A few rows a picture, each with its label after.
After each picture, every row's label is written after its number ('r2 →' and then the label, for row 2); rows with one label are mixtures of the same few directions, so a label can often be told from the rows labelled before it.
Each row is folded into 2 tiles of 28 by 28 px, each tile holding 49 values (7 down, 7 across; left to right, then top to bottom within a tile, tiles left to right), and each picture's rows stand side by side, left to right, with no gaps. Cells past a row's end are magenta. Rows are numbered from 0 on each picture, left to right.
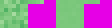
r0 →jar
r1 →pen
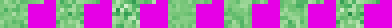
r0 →jar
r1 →jar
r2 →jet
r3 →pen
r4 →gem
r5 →gem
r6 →jar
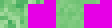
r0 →gem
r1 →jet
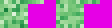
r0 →jar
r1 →pen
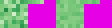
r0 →jar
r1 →pen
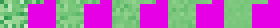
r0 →pen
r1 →pen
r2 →jet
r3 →jar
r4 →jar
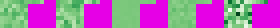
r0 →jet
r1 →gem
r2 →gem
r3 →jar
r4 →jar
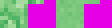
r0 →gem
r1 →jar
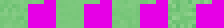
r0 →jet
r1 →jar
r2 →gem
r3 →pen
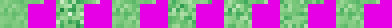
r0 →jet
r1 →jar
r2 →jet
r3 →jet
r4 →jet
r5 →pen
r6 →jet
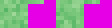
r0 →jar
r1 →gem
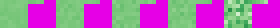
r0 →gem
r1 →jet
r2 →pen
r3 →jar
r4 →jar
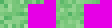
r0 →pen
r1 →jar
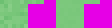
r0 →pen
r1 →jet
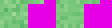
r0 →jar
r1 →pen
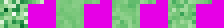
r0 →jar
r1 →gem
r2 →gem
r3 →jar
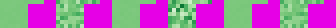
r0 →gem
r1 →pen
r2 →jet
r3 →jet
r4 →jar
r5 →pen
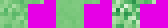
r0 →jet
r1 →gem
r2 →jet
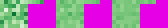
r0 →jar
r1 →jar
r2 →pen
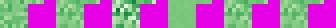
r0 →pen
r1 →jet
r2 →jet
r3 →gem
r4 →jet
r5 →jet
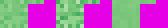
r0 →pen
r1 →pen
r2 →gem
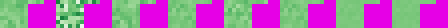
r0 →gem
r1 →pen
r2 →gem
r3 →jet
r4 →jet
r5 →jet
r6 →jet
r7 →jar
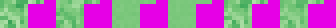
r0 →gem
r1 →gem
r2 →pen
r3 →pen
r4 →gem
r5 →gem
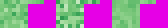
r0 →jar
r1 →pen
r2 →gem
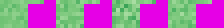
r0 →jet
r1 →pen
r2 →jet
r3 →jar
